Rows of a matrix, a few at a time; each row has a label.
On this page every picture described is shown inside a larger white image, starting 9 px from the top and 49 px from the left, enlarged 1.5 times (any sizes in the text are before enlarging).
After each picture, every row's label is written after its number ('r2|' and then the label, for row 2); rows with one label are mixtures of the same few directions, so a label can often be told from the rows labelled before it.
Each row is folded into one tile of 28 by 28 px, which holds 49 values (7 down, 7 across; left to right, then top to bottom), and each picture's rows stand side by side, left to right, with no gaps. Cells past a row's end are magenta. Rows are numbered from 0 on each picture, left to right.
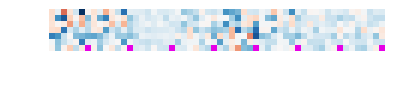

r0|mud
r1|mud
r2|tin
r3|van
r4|van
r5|mud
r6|van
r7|van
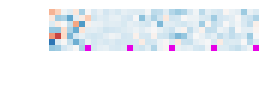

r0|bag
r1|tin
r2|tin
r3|bag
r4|van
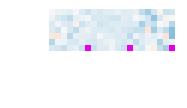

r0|bag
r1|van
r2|van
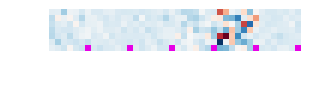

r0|tin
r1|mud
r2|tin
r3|van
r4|bag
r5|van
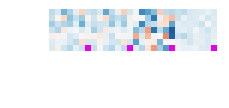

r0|mud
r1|mud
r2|van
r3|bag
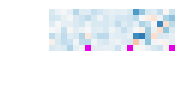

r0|van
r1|bag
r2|bag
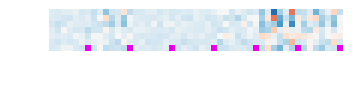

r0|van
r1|mud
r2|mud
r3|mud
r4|bag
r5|mud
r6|mud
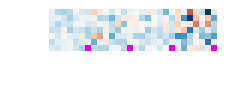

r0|van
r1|bag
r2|mud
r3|mud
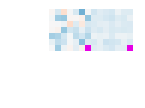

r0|mud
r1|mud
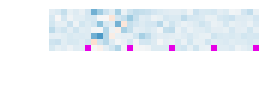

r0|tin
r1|bag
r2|bag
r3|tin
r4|mud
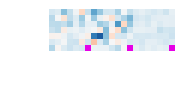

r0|mud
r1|bag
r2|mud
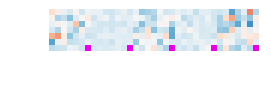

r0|bag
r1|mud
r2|van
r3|tin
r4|mud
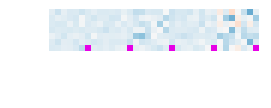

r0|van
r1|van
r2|bag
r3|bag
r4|mud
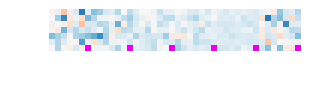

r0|mud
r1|bag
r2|van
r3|bag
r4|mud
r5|tin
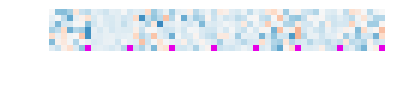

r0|van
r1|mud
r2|tin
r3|tin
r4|bag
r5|van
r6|tin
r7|van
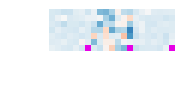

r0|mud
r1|van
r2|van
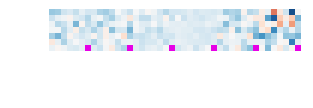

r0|bag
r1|van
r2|mud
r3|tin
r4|van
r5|mud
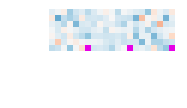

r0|tin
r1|van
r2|tin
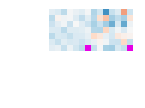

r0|tin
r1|mud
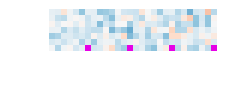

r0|mud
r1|van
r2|van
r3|mud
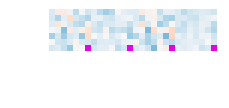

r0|van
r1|van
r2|van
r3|van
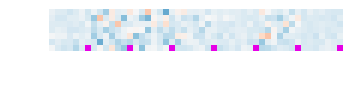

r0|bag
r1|tin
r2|mud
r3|bag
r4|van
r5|bag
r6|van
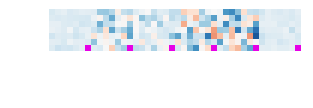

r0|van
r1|van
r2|tin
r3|van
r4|van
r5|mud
